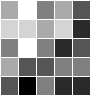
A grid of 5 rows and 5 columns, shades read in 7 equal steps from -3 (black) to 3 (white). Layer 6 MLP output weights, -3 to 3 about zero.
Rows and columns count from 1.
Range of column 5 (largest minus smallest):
2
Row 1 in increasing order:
-1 0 1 1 3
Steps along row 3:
up down down up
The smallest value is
-3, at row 5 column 2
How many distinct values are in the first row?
4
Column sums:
3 4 0 -1 -6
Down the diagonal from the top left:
1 2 0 0 -2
